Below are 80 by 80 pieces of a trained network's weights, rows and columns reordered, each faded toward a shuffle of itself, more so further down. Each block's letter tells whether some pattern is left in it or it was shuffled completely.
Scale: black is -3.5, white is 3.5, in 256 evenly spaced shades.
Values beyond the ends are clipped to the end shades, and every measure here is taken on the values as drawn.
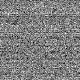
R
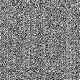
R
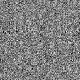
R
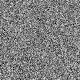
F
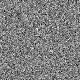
F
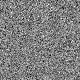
F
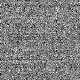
R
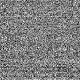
R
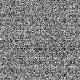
R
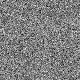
F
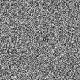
R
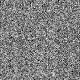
R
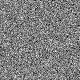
F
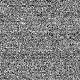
R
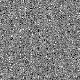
R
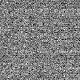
R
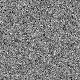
F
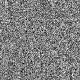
R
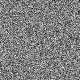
F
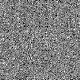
R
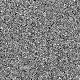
F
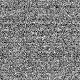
R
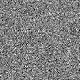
R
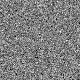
F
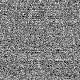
R
